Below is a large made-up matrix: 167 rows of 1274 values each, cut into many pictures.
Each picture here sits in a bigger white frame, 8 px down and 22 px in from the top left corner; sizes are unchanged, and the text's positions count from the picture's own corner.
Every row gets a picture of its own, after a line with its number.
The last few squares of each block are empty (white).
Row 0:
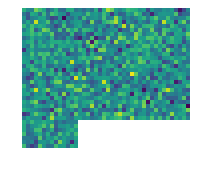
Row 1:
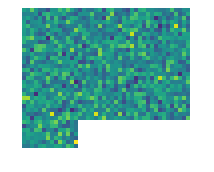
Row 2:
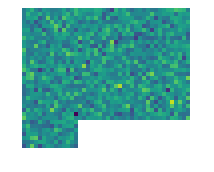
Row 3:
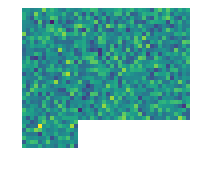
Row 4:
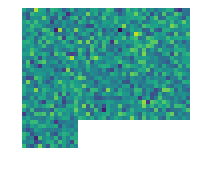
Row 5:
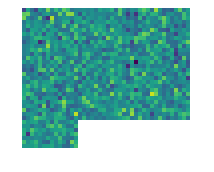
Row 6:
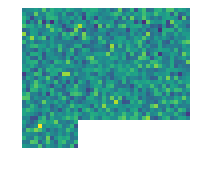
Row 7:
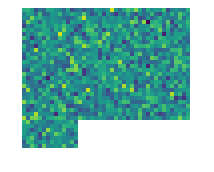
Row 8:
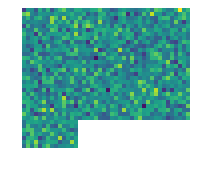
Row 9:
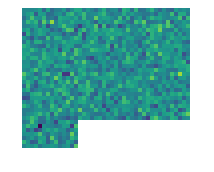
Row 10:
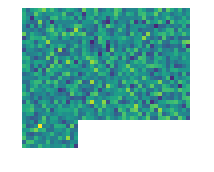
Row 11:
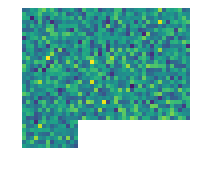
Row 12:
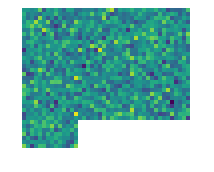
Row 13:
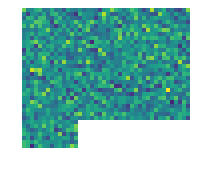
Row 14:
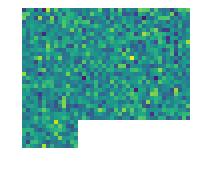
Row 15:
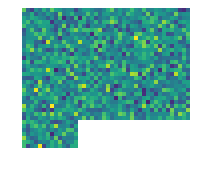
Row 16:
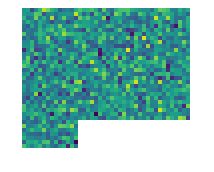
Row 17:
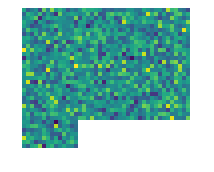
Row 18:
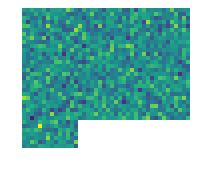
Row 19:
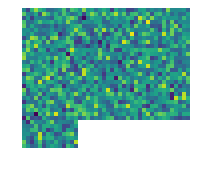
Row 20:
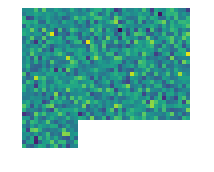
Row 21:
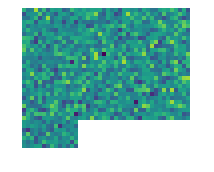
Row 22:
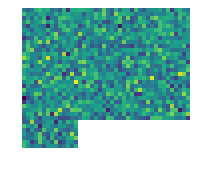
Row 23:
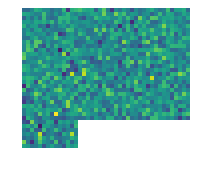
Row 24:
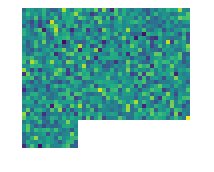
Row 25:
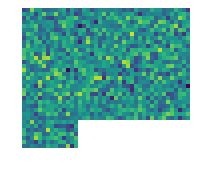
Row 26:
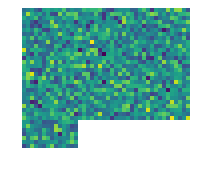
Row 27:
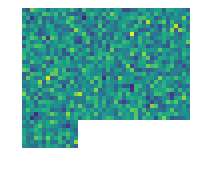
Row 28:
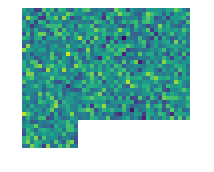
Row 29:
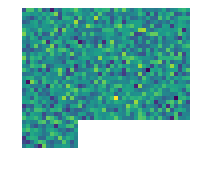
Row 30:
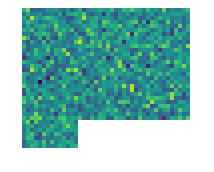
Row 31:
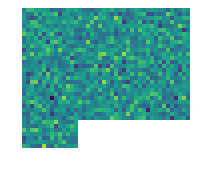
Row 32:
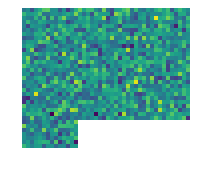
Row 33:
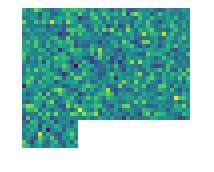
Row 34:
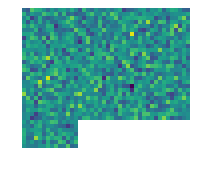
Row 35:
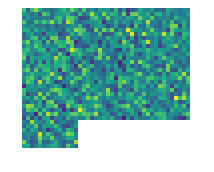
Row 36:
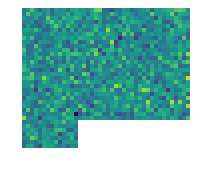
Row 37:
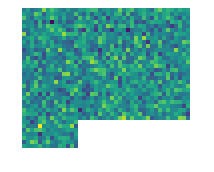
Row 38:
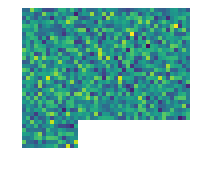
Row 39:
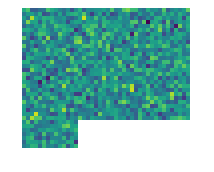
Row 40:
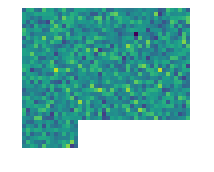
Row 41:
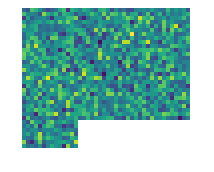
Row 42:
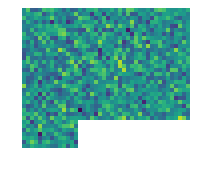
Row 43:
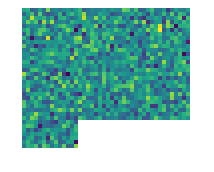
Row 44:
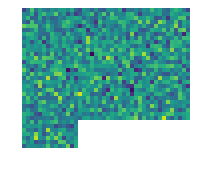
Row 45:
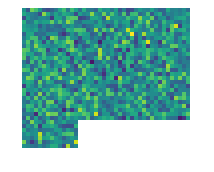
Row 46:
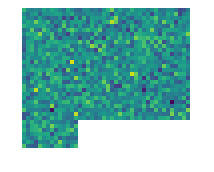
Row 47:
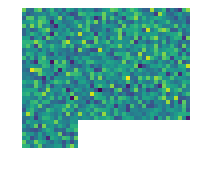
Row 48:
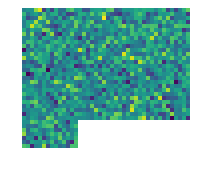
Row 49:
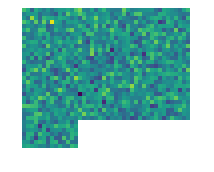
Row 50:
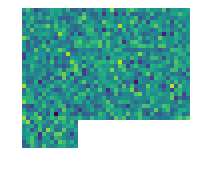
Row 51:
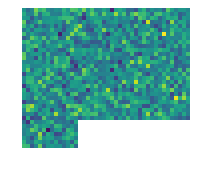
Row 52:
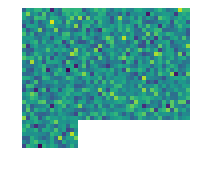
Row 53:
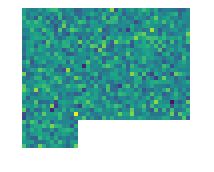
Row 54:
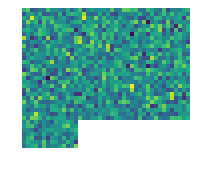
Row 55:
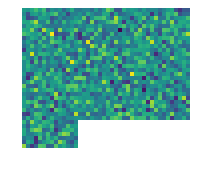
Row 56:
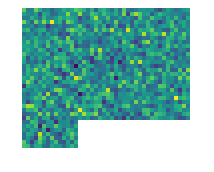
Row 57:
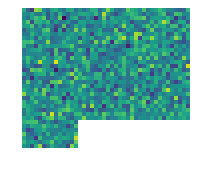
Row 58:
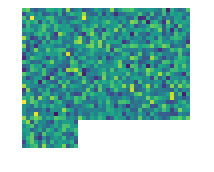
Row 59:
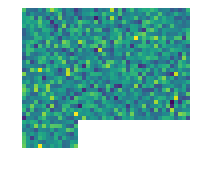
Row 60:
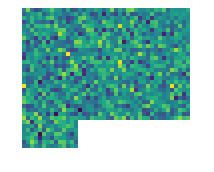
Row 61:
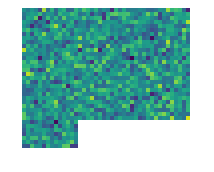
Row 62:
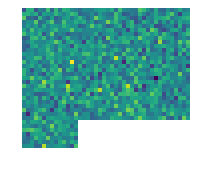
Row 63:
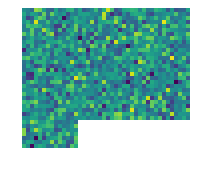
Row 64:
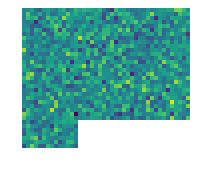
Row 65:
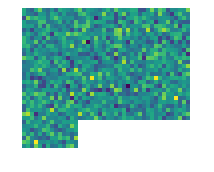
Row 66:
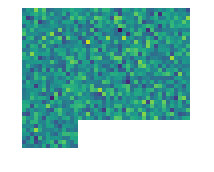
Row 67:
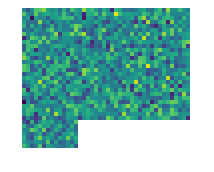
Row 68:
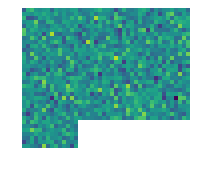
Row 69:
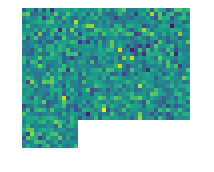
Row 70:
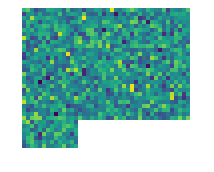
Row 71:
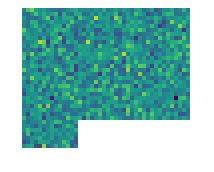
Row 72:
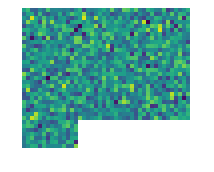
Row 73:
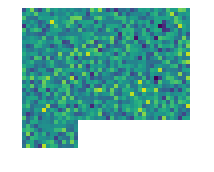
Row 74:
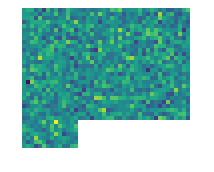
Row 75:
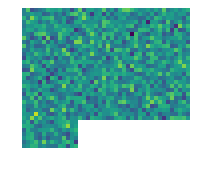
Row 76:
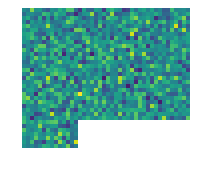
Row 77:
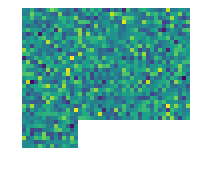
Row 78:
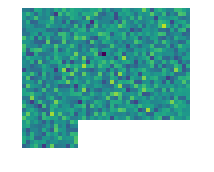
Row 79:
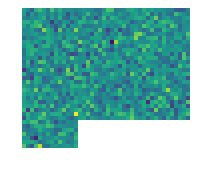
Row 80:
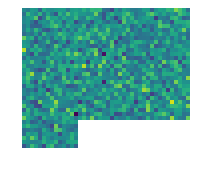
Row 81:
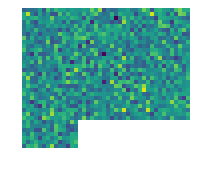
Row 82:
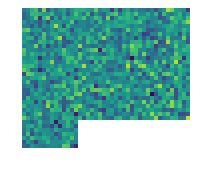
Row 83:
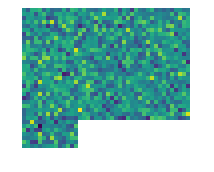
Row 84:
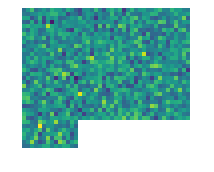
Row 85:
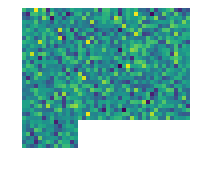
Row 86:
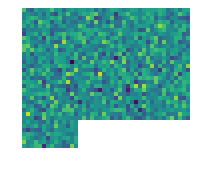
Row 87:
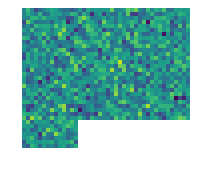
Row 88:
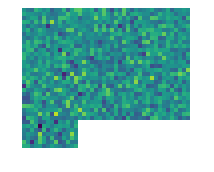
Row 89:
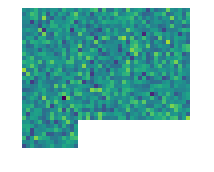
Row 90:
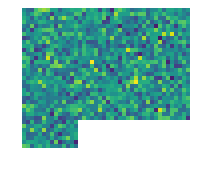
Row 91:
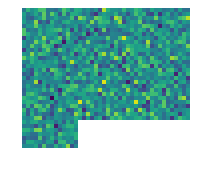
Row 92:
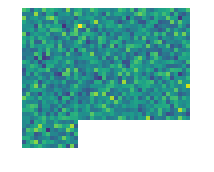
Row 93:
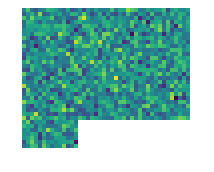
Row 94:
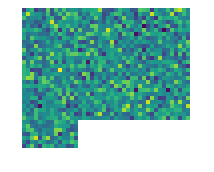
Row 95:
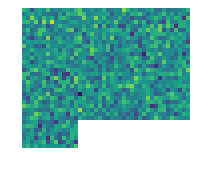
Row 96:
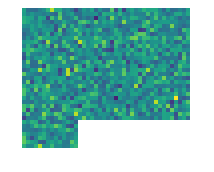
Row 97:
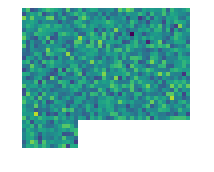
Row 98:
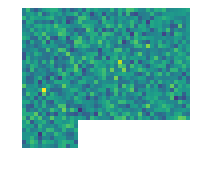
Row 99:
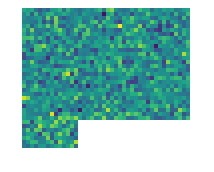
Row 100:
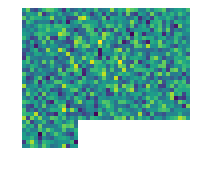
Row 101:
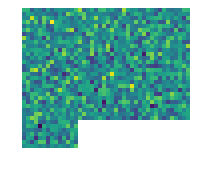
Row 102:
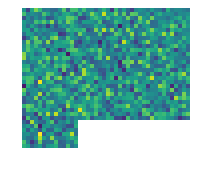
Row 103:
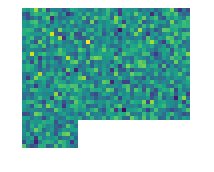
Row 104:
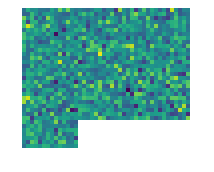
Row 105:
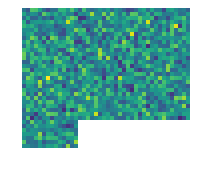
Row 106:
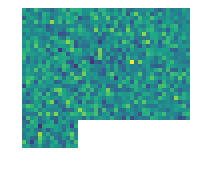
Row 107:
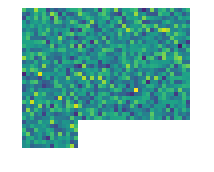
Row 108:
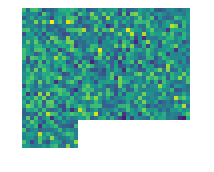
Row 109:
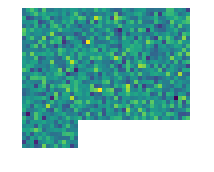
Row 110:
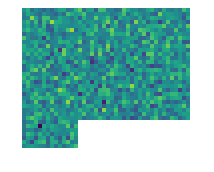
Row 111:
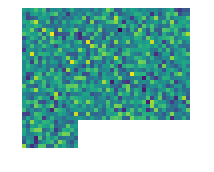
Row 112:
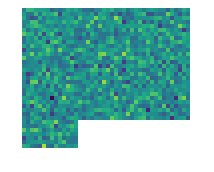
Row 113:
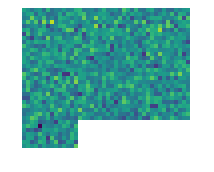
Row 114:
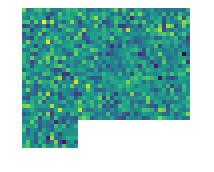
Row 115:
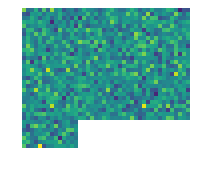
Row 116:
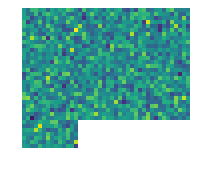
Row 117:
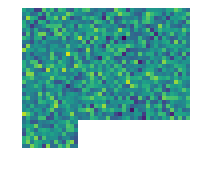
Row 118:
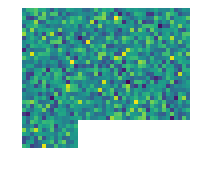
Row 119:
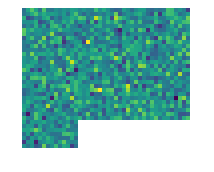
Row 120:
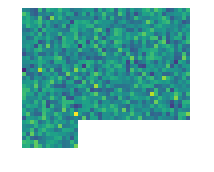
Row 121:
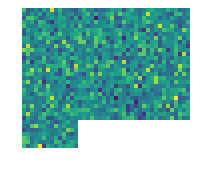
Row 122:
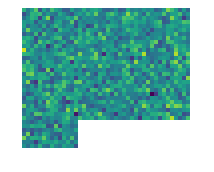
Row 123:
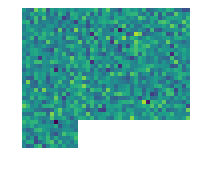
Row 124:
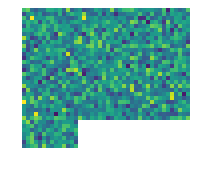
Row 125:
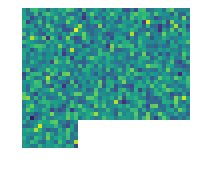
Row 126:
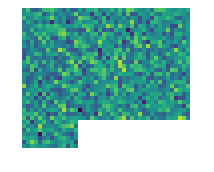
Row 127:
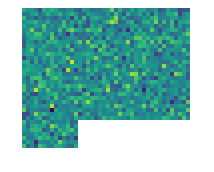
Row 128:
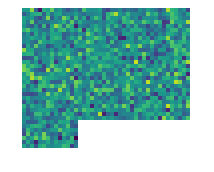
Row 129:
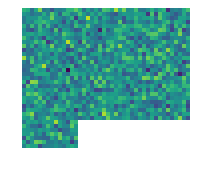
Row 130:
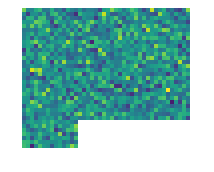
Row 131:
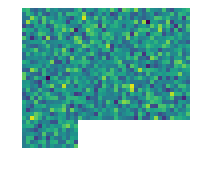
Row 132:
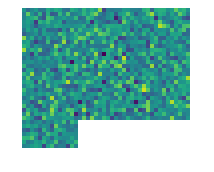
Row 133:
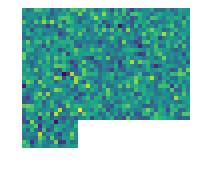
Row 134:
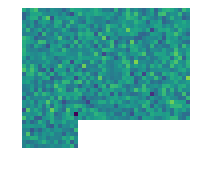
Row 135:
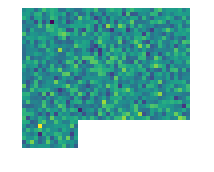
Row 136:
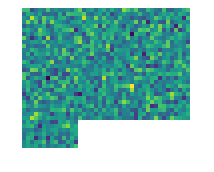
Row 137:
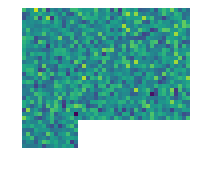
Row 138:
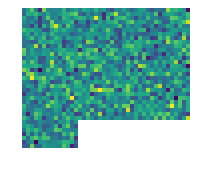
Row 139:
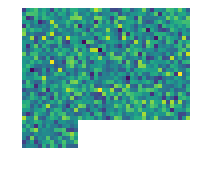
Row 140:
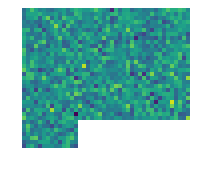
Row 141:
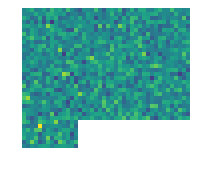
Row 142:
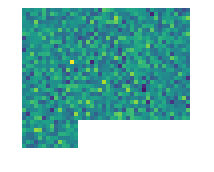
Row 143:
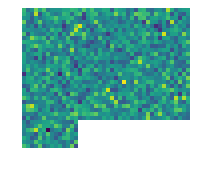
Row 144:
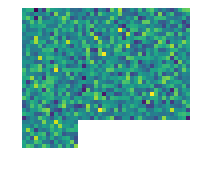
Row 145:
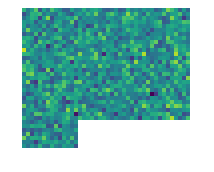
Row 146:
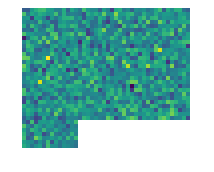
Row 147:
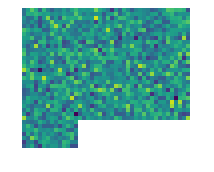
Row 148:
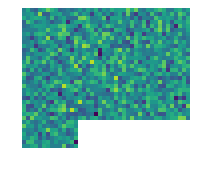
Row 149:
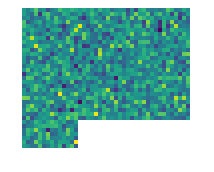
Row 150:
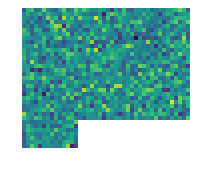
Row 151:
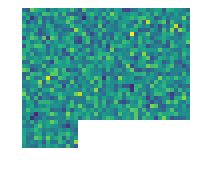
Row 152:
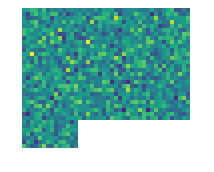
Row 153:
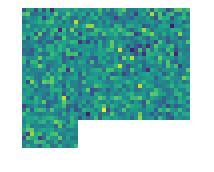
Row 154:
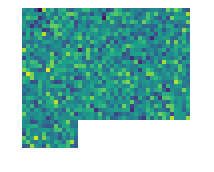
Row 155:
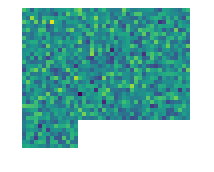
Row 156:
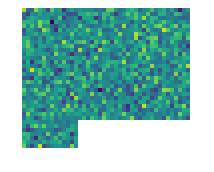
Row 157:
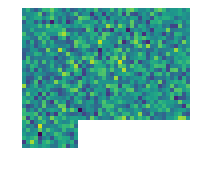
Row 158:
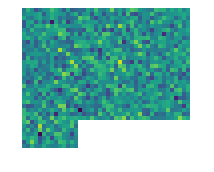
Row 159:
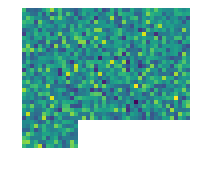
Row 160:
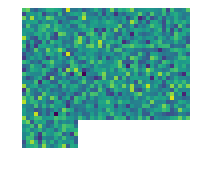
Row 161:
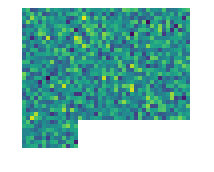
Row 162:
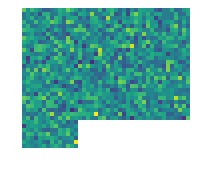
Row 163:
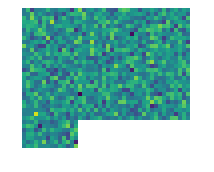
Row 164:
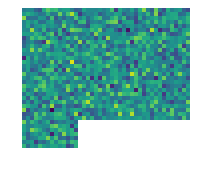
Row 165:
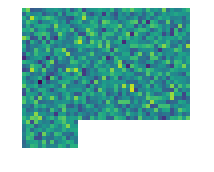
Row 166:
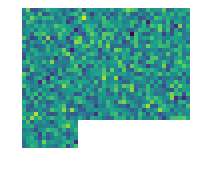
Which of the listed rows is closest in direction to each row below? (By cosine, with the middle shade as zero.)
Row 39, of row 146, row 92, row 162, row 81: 92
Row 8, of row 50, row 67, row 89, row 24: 24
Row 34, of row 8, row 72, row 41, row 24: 41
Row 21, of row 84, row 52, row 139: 139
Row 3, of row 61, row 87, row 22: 87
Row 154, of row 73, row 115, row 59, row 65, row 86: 115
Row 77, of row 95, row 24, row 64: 64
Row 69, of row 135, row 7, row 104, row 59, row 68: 68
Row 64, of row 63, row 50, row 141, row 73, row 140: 140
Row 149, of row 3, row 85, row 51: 51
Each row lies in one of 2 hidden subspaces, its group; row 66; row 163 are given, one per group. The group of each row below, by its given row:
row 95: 163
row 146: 163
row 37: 163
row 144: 66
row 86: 66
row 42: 163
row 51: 163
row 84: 163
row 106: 163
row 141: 163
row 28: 66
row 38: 163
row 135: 163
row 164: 66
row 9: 163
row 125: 163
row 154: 66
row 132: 66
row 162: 163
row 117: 66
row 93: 163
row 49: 163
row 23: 163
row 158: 163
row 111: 66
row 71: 66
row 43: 163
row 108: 163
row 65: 66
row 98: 163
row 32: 163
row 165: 163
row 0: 66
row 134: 66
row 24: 66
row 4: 66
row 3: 163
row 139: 66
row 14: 66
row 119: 66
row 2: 66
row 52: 66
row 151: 163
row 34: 163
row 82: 66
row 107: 66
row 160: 163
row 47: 66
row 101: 163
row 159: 66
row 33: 163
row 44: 163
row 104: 163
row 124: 163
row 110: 163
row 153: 66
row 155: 163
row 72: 163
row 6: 163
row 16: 163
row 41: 163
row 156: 66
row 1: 163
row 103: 66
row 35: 163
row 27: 163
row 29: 66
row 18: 163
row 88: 163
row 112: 66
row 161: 163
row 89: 66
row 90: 163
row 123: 66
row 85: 66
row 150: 66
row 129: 66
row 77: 66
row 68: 66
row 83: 163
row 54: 163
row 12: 66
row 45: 163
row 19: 163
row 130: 66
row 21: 66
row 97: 163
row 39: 163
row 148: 163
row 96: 66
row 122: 66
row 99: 163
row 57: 66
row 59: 66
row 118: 66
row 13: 66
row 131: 163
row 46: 66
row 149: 163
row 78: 66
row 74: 66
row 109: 66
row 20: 66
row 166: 163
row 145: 66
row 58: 163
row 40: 66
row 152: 66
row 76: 163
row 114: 163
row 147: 66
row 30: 163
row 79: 66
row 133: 163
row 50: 163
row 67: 163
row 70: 163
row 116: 163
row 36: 66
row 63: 66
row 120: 66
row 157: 163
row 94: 66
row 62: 66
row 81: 66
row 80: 66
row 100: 163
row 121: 66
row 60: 163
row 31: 66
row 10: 163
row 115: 66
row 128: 66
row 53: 66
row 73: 66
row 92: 163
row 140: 66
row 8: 66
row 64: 66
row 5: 66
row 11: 163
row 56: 163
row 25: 163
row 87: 163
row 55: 66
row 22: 163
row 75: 163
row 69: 66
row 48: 66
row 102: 163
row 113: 163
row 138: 66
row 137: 66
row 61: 66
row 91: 66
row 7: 163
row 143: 163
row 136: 163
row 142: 66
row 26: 66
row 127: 66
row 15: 66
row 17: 66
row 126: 163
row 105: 163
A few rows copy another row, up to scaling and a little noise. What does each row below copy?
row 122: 145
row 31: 112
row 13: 130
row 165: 30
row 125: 116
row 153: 69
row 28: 117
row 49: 155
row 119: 109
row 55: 111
